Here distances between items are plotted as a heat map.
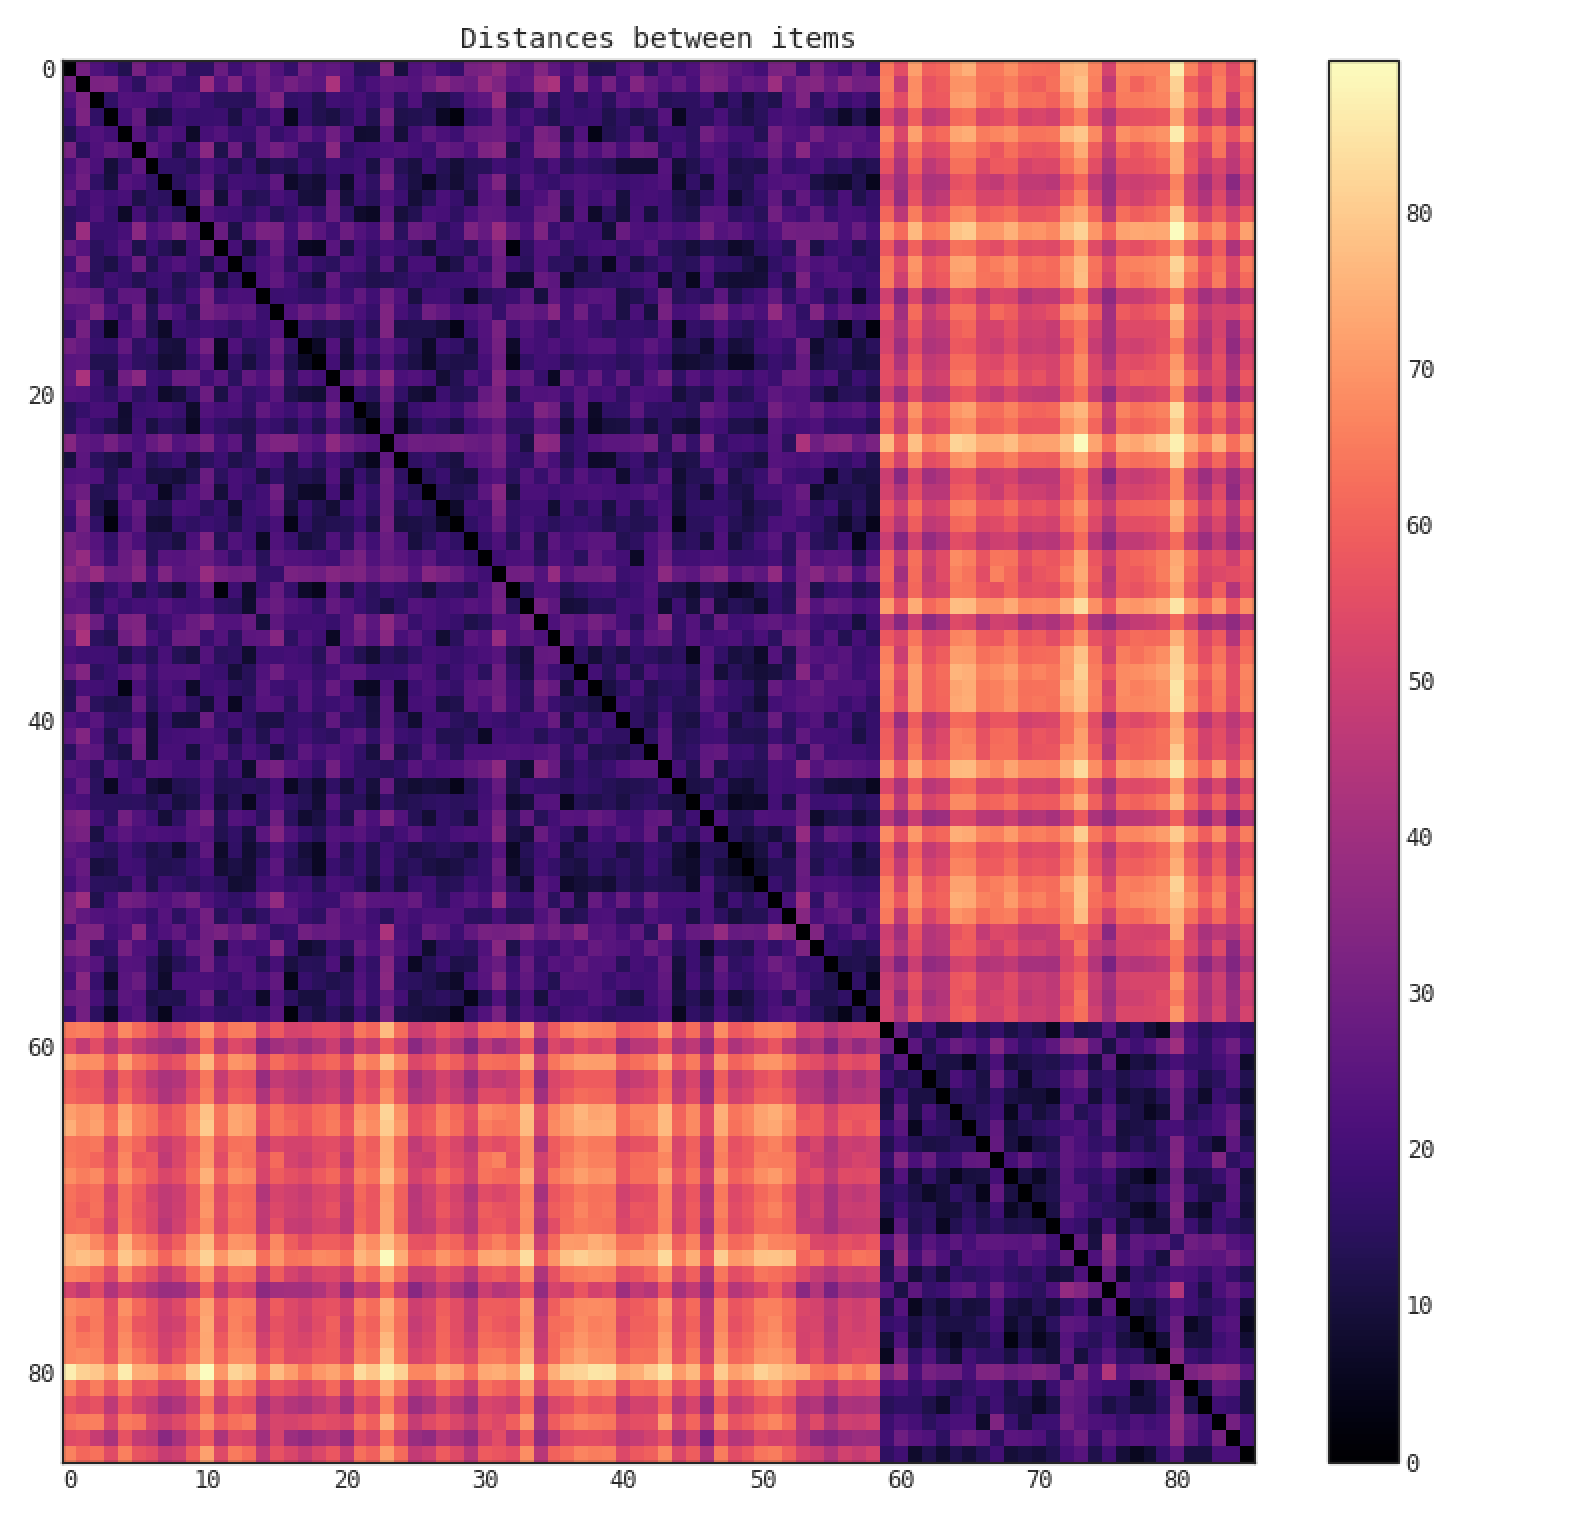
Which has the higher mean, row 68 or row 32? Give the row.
68
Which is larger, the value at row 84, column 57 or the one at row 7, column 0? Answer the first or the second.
the first
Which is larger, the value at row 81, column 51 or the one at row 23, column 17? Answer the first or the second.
the first
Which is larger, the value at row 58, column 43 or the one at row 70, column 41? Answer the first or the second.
the second
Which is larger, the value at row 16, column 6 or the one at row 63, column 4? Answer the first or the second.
the second
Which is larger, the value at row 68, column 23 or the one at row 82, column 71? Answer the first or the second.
the first
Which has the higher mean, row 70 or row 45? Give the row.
70
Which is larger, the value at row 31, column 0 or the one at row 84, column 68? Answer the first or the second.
the first
